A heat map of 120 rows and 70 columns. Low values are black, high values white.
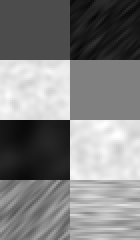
The table splits into 4 rows of 2 panels. Panel 1,1: low, flat. Panel 1,2: very low, slanting up to the right, faint in contrast. Panel 2,1: very high, blotchy, faint in contrast. Panel 2,2: middling, flat. Panel 3,1: very low, smooth, faint in contrast. Panel 3,2: very high, blotchy, faint in contrast. Panel 4,1: middling, slanting up to the right. Panel 4,2: high, streaked across.
